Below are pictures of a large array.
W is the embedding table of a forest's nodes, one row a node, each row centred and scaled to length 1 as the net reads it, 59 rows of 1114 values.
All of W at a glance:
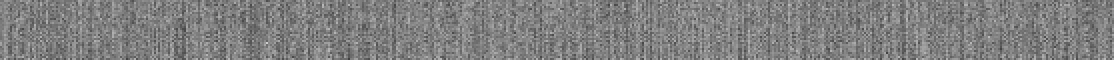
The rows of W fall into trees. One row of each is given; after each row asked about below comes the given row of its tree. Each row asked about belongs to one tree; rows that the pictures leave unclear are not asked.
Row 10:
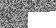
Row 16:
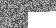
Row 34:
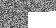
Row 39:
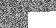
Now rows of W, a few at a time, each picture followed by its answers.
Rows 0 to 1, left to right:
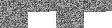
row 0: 39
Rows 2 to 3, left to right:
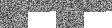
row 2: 10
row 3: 34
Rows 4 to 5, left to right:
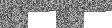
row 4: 10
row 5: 10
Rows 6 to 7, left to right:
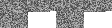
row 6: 34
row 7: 10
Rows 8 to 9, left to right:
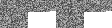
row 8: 16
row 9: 34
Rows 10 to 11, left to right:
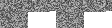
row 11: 34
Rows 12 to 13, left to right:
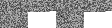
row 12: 39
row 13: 10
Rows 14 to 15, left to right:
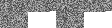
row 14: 10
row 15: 10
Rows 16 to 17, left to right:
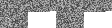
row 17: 10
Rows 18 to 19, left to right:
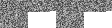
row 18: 39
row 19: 39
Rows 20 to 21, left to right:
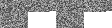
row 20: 10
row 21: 39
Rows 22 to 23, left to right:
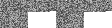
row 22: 39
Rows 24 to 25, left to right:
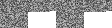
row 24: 39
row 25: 34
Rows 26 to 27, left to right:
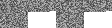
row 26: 39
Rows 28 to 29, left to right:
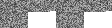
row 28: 34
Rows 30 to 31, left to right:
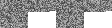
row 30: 10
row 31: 34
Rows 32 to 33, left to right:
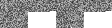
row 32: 10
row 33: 10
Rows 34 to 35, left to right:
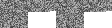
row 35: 34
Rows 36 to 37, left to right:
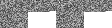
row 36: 10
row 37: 10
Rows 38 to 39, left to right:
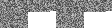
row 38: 34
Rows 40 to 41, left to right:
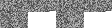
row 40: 10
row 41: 10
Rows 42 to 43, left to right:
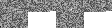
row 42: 34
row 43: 34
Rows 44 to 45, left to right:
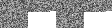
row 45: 16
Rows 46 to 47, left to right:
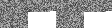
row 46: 34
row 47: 10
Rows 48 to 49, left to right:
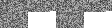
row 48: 34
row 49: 34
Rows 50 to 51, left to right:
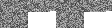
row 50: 34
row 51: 34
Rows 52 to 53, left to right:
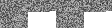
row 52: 10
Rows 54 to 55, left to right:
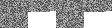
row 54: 39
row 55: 34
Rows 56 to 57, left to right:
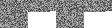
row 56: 39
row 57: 39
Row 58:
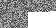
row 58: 34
